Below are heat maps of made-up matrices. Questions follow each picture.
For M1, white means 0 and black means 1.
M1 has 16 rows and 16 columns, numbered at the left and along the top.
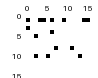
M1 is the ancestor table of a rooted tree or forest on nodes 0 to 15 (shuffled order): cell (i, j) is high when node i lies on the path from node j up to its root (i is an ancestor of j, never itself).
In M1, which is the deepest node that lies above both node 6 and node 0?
1
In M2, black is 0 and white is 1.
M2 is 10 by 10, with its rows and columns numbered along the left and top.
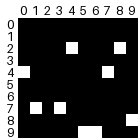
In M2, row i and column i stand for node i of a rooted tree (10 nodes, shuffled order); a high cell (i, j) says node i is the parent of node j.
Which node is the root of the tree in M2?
2
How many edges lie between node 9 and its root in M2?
2
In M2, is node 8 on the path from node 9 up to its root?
yes
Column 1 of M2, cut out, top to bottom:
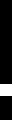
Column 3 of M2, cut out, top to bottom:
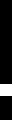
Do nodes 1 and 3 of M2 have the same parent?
yes
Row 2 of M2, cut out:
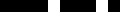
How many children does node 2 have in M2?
2
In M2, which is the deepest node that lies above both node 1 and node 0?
4
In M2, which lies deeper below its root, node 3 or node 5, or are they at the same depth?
the same depth
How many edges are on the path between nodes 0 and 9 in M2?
4
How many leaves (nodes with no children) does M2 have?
5
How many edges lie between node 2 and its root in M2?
0
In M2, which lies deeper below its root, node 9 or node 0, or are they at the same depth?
the same depth
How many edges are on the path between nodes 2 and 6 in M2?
3
